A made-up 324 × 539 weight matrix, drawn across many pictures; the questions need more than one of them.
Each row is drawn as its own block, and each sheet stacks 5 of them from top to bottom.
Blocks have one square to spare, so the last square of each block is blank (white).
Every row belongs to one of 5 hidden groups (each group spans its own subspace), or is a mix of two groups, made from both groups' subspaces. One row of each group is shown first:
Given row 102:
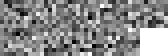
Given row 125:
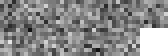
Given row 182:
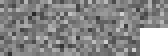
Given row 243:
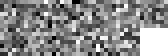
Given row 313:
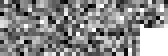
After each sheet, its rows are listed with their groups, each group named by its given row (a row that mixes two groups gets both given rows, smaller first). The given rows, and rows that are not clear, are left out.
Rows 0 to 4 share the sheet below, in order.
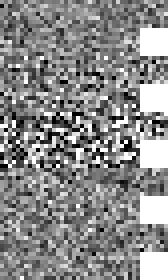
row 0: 125
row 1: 125 and 182
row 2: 243
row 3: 182
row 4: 313
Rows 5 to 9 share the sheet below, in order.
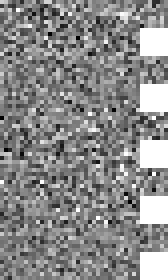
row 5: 182
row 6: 243
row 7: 125
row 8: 102 and 243
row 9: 182
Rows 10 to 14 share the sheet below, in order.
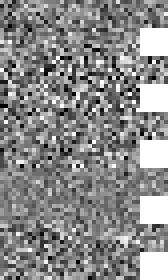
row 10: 125
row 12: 243 and 313
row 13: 243
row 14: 182
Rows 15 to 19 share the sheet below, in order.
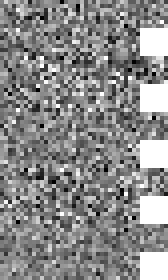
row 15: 102 and 182
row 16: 182 and 313
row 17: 102
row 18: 182
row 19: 125 and 243
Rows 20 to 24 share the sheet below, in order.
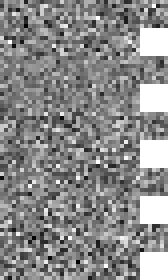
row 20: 125 and 182
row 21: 313
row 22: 243
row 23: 125 and 182
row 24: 182
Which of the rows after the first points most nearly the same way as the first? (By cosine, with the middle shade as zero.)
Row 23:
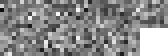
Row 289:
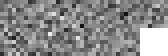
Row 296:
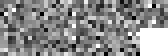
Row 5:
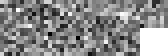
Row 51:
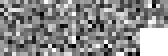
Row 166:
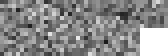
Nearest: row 166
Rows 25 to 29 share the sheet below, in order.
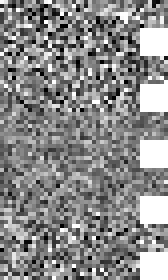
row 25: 182
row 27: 125
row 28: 125 and 243
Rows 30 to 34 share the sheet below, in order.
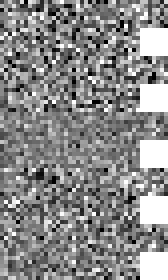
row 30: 182
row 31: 102
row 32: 313
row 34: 102
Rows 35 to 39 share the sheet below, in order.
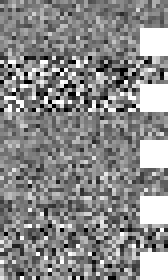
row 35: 182
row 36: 182 and 243
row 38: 125
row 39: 243 and 313
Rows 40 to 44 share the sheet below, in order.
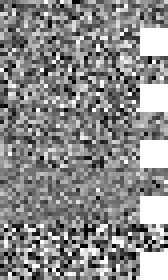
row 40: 243
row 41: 102
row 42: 125
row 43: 243 and 313
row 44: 313
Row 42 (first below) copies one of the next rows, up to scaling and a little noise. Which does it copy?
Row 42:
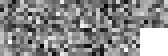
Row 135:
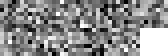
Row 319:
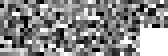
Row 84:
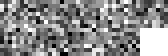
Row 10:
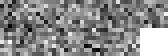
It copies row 135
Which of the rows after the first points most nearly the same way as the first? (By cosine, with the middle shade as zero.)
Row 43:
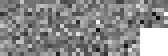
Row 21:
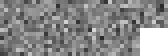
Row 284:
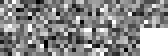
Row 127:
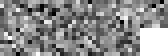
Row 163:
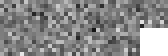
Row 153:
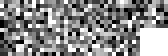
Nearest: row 21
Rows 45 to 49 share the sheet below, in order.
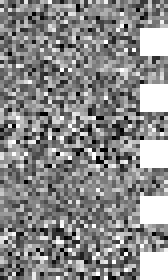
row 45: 182
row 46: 182
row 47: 243 and 313
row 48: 313
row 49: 243
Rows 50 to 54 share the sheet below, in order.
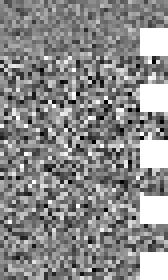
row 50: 102
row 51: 102 and 182
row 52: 313
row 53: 182
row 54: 102
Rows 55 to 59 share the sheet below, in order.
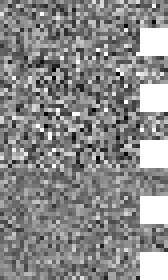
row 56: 182 and 243
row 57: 243
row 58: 243
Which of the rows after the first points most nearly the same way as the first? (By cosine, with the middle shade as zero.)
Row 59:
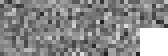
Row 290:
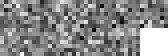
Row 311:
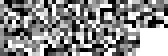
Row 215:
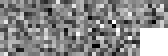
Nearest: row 311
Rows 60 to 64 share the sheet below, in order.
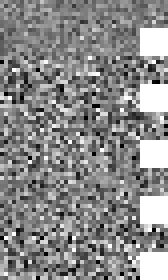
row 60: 313
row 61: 125
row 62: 313
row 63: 182
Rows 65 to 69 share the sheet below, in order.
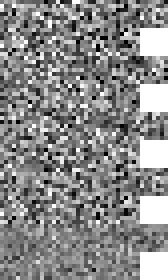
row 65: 243
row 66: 313
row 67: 182
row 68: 243
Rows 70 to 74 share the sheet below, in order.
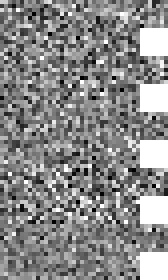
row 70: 182
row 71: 313
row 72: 102
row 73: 243 and 313
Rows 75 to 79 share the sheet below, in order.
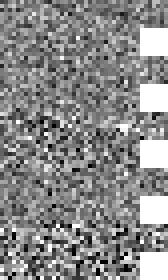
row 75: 182
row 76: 182
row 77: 182
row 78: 243
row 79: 243
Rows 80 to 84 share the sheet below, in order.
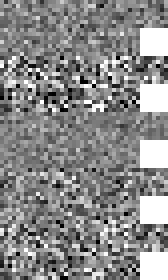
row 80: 313
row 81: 125
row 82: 182
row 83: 243
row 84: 125
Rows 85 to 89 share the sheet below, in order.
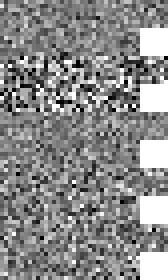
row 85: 125
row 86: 182 and 243
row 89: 102
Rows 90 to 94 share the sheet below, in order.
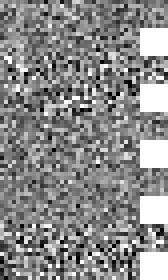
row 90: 243
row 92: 243
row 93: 182
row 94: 182 and 313
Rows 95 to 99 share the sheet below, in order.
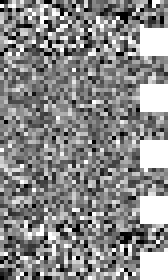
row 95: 182
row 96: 102
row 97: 313
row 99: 182 and 313
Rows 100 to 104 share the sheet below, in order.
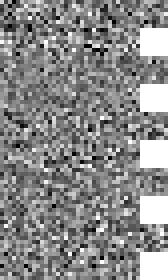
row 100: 125
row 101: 102
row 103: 243
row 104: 313
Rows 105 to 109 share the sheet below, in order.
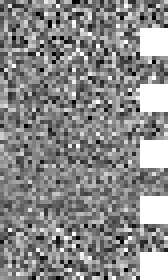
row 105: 243
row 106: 102
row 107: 313
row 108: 125
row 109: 243
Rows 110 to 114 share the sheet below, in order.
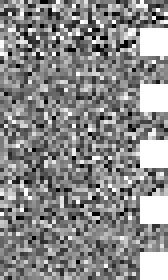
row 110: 243 and 313
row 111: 125
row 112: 102
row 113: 125 and 313
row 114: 182
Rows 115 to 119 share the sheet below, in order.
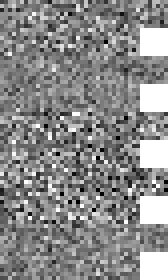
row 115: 182
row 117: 243
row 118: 313
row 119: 243
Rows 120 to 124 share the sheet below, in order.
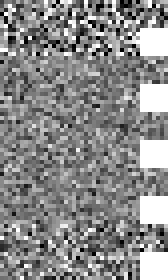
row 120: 102
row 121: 125
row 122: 182
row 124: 313
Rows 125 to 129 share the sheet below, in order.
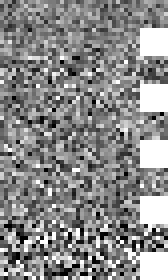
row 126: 243
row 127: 125 and 182
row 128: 243
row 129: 102
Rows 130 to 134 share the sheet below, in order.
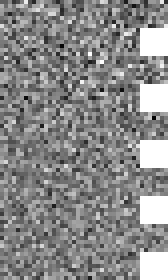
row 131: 313
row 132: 102
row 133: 243
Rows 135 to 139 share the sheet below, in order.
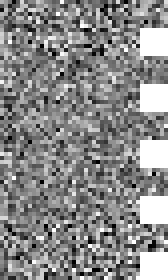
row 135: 125
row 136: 125 and 243
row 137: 125
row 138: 102
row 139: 102
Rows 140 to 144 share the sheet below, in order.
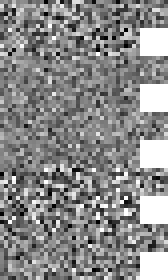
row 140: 243
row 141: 243
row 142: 313
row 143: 243
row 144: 102
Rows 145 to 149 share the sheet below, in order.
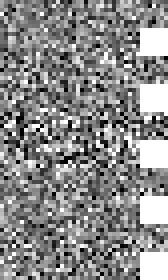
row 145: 102
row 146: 125 and 313
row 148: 313
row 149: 243 and 313
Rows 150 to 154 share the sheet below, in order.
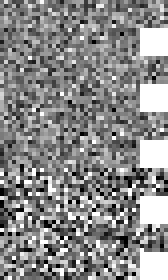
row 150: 313
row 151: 243 and 313
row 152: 313
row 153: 313
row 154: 182
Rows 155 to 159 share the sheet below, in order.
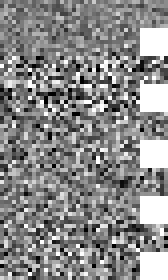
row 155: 243
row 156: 125
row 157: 243
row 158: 182 and 313
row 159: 313
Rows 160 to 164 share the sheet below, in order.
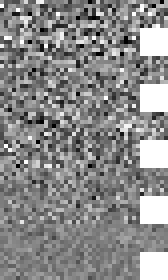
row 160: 125
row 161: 182
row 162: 182
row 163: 182 and 313
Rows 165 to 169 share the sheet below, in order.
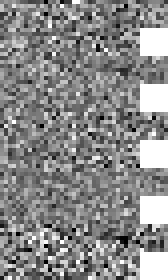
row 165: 243
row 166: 182
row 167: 102
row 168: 243
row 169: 182
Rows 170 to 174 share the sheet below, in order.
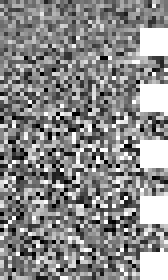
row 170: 102 and 182
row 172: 243
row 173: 243
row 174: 125 and 182
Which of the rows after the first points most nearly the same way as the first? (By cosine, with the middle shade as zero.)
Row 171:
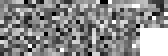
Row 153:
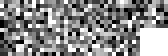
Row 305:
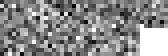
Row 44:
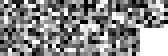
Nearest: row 305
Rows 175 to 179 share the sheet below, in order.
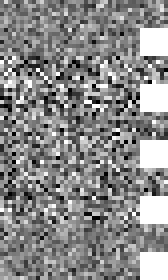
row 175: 313
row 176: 125
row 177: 243 and 313
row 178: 125
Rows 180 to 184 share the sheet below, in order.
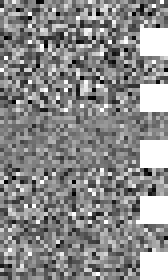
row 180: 125
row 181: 125 and 313
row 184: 125
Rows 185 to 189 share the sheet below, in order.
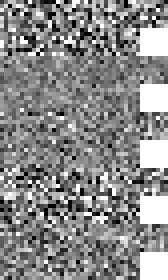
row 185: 243 and 313
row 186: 313
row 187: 182 and 243
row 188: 125
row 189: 182
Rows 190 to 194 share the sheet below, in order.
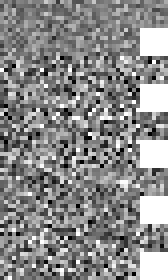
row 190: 243
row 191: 102
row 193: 182
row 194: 182
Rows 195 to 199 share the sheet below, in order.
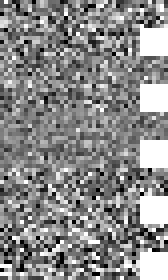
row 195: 313
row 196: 125
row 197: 125
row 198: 313
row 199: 125
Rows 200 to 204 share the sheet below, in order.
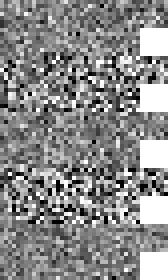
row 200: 313
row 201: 102
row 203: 243
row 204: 243
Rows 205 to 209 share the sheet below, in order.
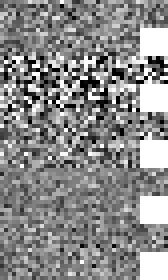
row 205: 243
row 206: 313
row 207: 313
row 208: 125
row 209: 313
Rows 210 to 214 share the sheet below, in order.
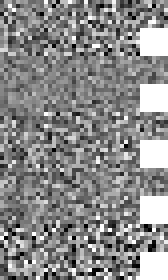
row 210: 102
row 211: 102
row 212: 243
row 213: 243
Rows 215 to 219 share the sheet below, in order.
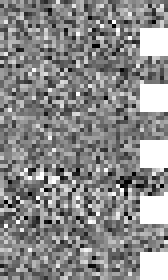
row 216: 182
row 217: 243
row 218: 182
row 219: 125 and 313
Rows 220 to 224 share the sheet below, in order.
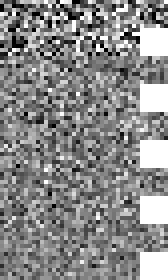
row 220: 243
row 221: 182
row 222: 182
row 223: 243
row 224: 313
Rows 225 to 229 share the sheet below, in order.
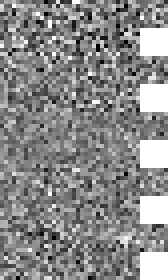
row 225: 243
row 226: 102
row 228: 243
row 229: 182
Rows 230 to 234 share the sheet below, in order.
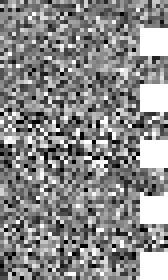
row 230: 182
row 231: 182
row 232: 125
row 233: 182 and 313
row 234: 313
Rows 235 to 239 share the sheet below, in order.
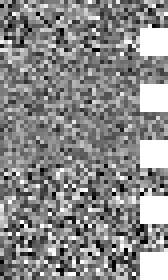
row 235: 125
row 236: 102 and 182
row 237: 243
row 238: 313
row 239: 182 and 313
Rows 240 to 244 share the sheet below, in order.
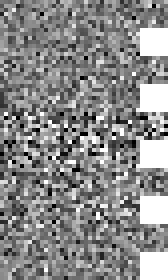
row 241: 102 and 313
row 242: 313
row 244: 125 and 313
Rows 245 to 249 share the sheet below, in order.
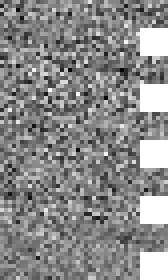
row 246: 182
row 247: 182
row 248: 125
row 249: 182
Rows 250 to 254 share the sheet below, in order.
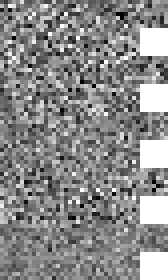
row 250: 182 and 243
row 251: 125 and 313
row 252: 182
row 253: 313
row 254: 243
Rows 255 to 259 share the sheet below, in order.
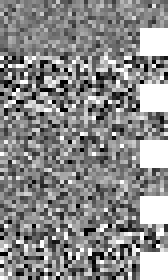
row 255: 102
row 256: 125 and 182
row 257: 313
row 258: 182
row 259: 313
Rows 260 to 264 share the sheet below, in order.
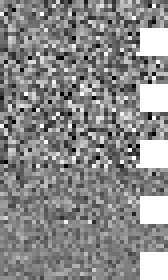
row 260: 102
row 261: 243 and 313
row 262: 102
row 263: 102
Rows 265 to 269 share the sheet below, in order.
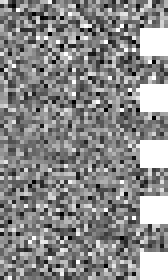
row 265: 125 and 182
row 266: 102
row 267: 102
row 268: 182
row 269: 182
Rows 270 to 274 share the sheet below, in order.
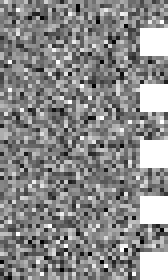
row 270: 102 and 182
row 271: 243 and 313
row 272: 313
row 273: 182
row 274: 182 and 313
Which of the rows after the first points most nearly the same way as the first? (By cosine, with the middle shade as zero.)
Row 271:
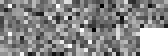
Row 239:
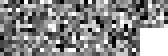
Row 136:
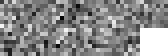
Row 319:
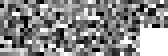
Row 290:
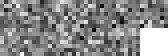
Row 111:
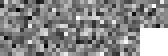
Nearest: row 290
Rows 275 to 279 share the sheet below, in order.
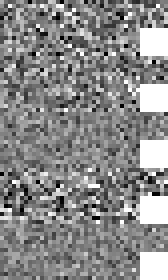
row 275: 243
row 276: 102
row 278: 125
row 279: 102
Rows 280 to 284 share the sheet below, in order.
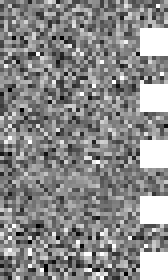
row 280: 243
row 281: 313
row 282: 125
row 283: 125
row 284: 125
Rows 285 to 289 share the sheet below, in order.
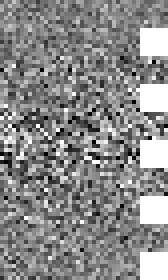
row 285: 125
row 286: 102
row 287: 125
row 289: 182 and 243
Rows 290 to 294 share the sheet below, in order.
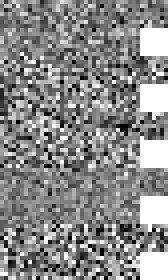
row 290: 313
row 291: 313
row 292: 182
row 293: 243
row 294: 102
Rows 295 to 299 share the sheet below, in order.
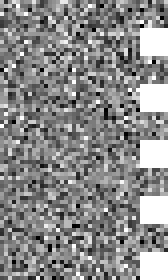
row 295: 313
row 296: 102
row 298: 182
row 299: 243
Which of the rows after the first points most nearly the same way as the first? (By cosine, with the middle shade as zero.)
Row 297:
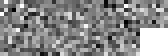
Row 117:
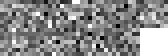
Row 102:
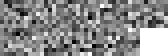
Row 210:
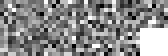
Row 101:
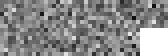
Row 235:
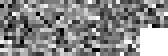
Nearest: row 235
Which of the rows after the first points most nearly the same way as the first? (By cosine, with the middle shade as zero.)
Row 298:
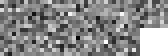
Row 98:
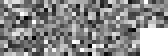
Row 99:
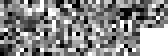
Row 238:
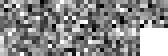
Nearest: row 99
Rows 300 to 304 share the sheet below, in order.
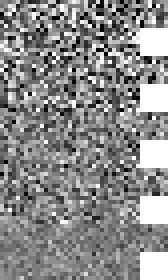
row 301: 102
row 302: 102
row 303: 125
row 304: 313
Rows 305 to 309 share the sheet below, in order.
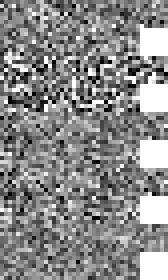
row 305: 182 and 313
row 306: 102
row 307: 125
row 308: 125
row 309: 182
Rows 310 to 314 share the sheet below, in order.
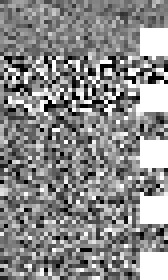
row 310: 182
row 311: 102
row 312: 243 and 313
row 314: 125 and 313
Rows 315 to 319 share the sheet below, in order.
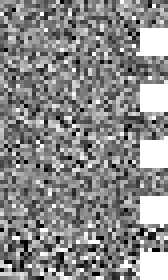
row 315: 102
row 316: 102 and 182
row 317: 182 and 243
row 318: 243
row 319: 125
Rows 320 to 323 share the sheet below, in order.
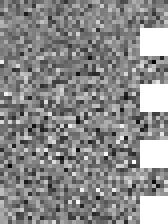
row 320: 313
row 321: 125
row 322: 182
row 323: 313
